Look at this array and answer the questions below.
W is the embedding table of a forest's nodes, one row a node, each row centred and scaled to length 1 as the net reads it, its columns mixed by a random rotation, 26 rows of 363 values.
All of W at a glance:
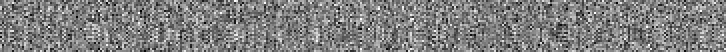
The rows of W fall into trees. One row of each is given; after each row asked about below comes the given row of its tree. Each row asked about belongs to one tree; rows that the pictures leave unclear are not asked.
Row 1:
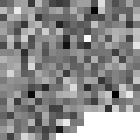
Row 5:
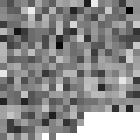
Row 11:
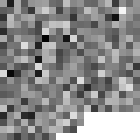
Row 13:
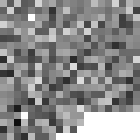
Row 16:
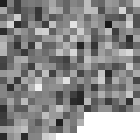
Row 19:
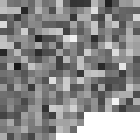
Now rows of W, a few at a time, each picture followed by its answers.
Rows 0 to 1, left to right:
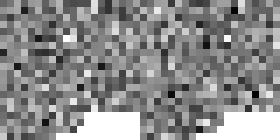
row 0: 19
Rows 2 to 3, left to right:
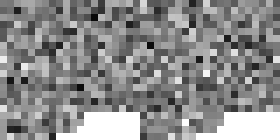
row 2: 5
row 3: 13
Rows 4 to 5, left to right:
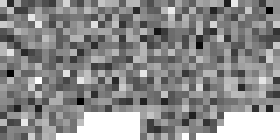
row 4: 13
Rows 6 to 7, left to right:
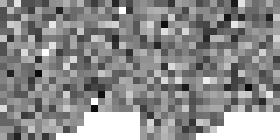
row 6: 11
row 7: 1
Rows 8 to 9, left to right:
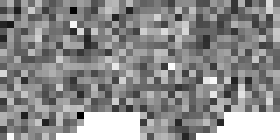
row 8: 5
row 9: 1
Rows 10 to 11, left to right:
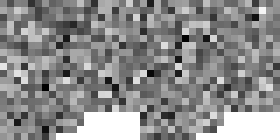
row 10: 1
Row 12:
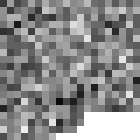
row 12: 16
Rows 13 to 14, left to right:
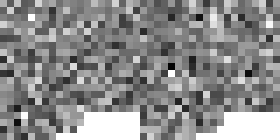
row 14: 16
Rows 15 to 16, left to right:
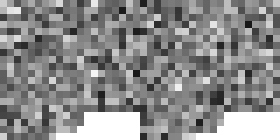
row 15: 19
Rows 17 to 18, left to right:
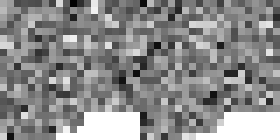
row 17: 19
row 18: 16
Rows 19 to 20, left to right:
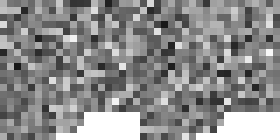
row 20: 16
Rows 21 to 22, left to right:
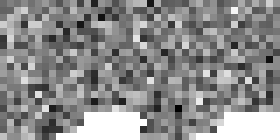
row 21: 1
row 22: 13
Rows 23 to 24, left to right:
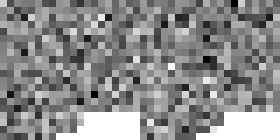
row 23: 13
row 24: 1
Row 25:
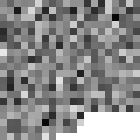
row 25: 5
